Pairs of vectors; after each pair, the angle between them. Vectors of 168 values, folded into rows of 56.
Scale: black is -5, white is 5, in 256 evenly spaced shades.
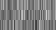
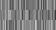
partly opposed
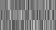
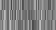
orthogonal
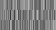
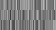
nearly parallel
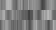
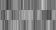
nearly opposite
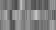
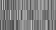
orthogonal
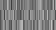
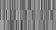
orthogonal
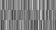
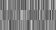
orthogonal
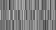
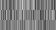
partly aligned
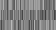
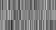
partly opposed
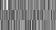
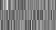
nearly parallel
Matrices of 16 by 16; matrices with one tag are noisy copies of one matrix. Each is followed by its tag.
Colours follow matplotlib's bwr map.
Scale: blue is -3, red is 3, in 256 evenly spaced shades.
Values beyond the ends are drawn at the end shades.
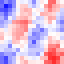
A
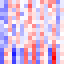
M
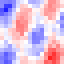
A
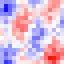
A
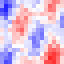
A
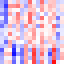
M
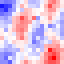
A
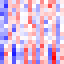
M
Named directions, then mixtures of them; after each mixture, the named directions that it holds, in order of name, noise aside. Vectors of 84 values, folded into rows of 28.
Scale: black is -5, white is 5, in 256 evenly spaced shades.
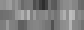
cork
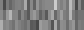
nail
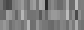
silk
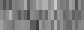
cork, nail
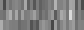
cork, nail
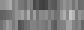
cork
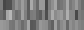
nail, silk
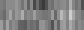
cork, nail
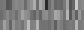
nail, silk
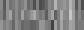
cork, nail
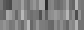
silk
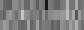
cork, silk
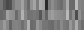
silk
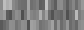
nail, silk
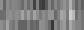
cork, nail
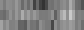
cork, nail
